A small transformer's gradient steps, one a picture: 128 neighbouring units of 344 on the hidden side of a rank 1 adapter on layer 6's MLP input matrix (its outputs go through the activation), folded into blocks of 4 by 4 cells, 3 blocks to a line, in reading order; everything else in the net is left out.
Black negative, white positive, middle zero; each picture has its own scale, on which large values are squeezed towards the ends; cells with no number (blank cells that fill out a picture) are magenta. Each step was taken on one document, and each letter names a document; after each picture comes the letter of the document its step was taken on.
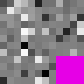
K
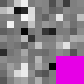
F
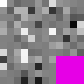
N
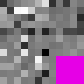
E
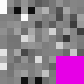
N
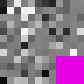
K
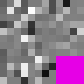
F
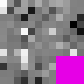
N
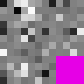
F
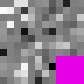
F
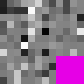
K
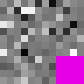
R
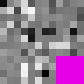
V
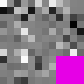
N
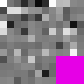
R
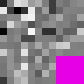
F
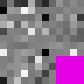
K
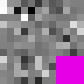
N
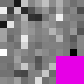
E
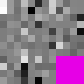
N
